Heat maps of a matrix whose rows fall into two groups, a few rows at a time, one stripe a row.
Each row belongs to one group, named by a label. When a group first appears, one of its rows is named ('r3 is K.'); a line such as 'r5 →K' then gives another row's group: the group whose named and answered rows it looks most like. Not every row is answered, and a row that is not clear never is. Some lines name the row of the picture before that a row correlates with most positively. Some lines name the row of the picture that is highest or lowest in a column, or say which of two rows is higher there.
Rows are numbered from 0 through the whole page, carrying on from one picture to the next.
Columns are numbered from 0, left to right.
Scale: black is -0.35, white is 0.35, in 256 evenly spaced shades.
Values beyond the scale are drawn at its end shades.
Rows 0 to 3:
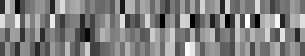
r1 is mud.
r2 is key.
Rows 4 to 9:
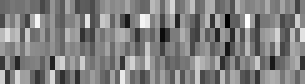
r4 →key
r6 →mud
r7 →mud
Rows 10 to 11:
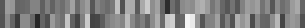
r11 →key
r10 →mud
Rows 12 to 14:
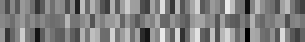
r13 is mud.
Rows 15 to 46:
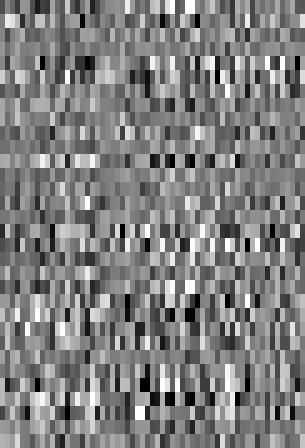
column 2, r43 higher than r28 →Yes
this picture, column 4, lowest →16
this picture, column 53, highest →19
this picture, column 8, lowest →19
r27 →key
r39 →mud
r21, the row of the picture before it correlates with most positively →14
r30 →key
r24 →mud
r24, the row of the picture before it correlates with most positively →13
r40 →key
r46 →mud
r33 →key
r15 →key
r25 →key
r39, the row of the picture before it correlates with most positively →13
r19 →key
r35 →key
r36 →mud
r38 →mud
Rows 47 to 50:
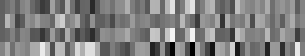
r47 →key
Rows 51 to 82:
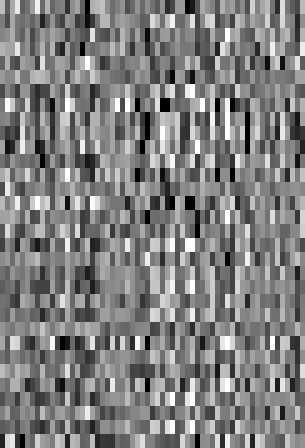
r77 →mud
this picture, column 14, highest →58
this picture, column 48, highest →60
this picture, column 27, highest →75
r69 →mud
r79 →key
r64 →mud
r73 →key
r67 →mud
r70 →key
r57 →key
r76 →key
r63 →mud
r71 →key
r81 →key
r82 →mud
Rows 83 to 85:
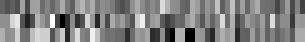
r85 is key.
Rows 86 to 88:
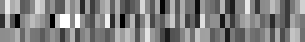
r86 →mud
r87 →mud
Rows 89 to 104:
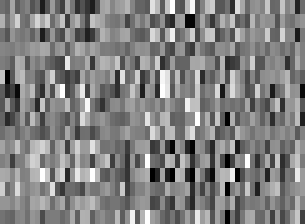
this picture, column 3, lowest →95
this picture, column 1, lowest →94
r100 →mud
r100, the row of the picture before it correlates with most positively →87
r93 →mud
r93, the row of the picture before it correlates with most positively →86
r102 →mud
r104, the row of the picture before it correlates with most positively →88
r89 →key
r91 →key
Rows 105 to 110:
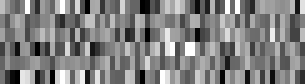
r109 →mud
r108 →key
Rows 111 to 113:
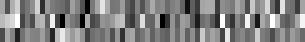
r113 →mud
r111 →key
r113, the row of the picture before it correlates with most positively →110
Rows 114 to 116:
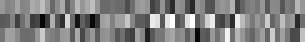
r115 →key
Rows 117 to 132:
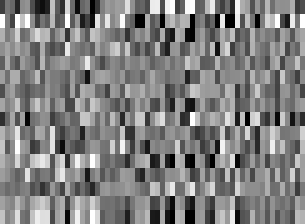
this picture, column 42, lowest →128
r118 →mud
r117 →key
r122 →key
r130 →key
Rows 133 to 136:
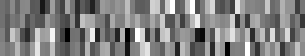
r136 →mud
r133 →key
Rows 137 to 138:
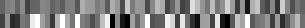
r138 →mud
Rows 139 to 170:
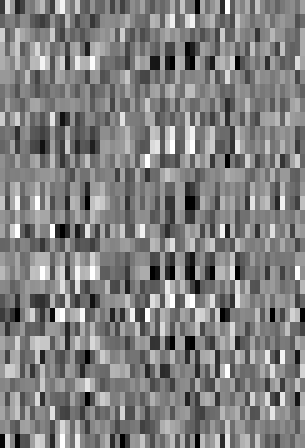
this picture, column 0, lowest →170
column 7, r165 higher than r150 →No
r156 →key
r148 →key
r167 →key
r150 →mud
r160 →key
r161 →mud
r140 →key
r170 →mud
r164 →key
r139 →mud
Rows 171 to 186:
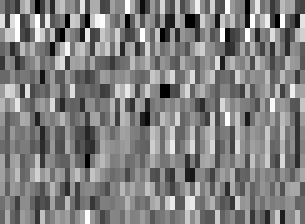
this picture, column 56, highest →172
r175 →mud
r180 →key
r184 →mud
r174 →mud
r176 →key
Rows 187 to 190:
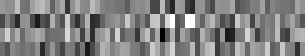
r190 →key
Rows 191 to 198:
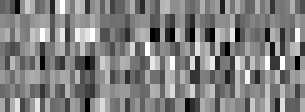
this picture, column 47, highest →195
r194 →mud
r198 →key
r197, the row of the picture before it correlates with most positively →190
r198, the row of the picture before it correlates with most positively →187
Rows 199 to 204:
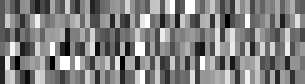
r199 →key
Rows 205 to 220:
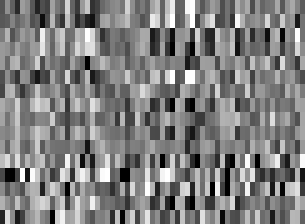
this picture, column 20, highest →217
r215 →key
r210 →key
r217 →mud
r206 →key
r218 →mud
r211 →mud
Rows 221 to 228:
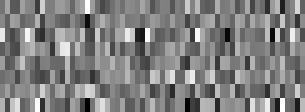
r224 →mud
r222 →key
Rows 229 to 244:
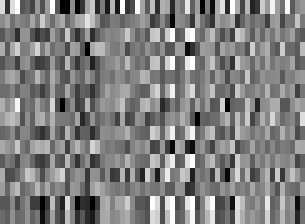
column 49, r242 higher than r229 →No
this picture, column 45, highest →237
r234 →mud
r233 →key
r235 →key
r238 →key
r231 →key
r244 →key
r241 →mud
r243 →key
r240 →key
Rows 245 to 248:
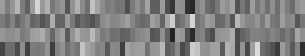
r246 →key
